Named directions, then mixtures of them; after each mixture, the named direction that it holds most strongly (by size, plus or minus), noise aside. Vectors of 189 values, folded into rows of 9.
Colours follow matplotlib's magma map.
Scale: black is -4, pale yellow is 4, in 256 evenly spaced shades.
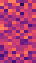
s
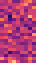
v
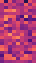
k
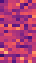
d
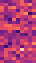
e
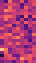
k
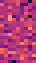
v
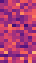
d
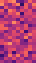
s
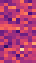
e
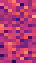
s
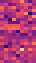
e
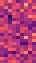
v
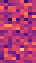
e
